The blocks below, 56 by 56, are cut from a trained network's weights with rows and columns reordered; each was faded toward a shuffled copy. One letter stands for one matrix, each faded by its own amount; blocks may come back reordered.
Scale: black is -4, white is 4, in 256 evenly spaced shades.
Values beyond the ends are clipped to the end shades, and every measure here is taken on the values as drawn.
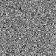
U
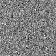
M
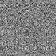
U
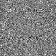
U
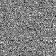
U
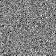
M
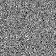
M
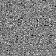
U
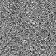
U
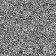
M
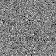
M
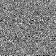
U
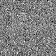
M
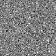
U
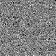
M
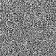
U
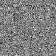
M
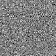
U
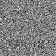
M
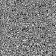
U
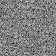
M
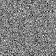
M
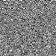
U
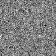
M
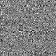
U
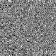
M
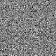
M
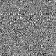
U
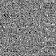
M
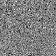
U
